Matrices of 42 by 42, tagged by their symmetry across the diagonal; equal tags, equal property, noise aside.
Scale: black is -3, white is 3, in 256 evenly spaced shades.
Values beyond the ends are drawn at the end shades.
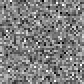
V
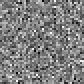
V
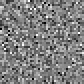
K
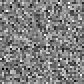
K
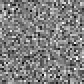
K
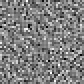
K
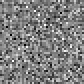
K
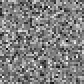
K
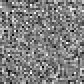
K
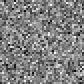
V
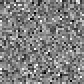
V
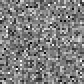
K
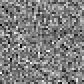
V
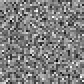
V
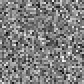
V
